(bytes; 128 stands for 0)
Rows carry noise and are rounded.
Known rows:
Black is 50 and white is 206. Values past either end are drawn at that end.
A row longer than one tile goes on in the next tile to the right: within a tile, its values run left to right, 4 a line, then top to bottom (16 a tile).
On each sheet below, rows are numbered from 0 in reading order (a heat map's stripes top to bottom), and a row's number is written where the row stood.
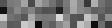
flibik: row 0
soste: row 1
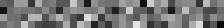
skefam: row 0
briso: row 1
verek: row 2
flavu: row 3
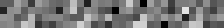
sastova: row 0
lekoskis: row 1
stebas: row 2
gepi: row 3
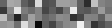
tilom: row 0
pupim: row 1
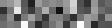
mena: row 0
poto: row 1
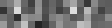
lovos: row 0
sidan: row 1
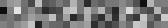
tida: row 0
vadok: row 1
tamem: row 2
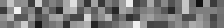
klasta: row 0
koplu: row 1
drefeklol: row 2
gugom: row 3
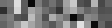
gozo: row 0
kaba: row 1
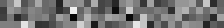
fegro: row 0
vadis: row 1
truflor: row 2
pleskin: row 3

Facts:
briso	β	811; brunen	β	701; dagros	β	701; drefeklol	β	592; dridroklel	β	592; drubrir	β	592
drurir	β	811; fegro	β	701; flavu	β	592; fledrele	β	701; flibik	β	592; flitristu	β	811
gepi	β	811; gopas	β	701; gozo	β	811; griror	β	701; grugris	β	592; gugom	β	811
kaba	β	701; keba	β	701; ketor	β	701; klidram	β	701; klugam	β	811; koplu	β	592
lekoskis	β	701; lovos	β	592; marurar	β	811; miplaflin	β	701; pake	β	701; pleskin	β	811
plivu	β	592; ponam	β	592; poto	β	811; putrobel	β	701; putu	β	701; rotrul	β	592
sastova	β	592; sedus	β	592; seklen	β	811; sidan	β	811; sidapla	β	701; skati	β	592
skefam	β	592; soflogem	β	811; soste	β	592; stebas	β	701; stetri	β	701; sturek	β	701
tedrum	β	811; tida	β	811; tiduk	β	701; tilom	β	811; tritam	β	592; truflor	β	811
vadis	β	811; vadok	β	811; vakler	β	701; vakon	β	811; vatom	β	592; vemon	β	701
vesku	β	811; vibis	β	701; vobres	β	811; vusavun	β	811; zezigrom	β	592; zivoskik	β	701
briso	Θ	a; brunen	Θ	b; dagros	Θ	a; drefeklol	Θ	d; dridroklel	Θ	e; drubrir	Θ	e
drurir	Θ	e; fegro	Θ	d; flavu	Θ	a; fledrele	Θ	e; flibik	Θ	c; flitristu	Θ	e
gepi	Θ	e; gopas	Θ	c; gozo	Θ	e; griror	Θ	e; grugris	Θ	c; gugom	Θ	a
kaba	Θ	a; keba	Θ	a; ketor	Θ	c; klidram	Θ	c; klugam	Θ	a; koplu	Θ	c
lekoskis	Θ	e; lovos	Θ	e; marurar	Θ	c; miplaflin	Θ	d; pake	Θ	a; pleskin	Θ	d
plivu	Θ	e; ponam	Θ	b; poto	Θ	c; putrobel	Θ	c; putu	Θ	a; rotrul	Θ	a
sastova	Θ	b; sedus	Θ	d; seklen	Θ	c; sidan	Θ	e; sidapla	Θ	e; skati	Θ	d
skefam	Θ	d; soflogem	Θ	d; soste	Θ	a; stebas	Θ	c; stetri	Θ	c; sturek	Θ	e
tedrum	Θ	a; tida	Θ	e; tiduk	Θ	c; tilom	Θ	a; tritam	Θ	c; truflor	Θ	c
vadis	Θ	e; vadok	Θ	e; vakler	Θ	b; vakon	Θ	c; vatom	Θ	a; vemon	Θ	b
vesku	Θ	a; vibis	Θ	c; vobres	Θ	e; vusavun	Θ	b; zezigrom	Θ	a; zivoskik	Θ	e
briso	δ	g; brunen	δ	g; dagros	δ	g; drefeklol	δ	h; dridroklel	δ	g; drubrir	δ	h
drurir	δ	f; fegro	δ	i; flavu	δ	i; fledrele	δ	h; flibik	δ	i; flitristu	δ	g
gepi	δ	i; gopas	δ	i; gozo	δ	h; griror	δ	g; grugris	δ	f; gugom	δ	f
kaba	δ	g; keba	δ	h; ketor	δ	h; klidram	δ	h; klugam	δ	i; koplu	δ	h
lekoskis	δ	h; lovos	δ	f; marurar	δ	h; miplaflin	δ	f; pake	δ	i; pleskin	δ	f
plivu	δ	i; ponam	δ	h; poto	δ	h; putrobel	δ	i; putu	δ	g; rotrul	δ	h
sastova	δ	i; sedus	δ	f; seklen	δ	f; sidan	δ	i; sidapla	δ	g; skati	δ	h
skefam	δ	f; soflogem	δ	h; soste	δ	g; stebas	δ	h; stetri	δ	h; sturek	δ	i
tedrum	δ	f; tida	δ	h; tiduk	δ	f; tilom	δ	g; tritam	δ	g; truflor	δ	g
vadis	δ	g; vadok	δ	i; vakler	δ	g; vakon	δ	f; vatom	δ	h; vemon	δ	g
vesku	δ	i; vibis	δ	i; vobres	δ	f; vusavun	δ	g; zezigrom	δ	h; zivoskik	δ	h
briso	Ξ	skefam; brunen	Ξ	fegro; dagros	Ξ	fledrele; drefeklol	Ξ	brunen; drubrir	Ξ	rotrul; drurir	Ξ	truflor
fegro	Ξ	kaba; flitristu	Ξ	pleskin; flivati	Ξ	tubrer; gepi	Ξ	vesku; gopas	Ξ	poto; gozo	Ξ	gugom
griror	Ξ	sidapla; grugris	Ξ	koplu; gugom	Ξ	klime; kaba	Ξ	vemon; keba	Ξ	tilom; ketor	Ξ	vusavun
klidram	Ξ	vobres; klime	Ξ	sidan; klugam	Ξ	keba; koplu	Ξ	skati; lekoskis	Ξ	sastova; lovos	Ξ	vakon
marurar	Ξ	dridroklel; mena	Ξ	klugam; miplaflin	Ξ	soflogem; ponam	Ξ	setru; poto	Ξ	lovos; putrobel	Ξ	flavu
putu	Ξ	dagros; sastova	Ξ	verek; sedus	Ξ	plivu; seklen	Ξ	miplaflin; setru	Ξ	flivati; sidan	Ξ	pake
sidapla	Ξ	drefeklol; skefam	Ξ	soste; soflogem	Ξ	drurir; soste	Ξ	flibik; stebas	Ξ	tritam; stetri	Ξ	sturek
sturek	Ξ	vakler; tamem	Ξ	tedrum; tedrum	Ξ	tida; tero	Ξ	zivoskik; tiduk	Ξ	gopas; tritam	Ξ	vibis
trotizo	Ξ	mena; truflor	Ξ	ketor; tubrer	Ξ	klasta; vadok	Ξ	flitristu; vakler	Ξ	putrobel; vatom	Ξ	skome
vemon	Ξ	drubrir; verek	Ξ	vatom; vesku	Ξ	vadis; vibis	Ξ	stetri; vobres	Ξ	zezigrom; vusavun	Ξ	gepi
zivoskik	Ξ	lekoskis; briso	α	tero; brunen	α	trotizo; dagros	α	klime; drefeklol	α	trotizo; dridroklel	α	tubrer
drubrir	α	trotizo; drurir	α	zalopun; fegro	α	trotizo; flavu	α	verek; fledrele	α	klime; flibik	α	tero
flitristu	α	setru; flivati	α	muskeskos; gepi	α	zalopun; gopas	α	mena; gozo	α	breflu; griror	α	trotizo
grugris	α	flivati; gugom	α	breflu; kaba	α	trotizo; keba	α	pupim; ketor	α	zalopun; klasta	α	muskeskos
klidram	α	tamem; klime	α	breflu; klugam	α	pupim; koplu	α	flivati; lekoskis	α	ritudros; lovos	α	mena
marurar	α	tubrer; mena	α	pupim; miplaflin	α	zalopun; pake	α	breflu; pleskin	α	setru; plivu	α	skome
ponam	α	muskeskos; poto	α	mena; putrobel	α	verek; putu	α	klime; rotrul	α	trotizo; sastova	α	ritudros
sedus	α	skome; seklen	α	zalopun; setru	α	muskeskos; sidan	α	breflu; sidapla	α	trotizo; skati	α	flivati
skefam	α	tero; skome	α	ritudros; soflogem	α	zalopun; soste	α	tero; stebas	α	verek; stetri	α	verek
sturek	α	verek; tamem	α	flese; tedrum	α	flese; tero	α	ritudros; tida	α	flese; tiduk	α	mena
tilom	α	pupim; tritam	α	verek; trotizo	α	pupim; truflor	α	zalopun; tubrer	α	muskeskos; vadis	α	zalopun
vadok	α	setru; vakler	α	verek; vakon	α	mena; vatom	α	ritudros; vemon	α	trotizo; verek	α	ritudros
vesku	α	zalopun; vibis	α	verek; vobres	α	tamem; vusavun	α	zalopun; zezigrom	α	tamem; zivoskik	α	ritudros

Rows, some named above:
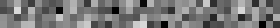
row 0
sidan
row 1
vatom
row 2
stetri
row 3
pleskin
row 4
flitristu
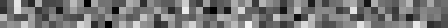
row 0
dagros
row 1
tritam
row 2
sedus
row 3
fledrele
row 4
skome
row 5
seklen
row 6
breflu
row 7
fegro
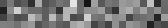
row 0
vobres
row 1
ponam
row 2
pleskin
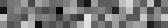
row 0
flibik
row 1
klidram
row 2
skati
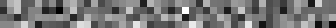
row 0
drubrir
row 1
ketor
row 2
ritudros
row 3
zalopun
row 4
vakon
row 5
vakler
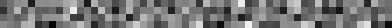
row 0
sturek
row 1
muskeskos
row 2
miplaflin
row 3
flavu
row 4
drefeklol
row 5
rotrul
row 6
putrobel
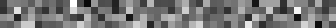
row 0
gepi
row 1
putu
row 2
vusavun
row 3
pake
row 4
tero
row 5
vadis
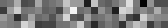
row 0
klugam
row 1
tubrer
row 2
marurar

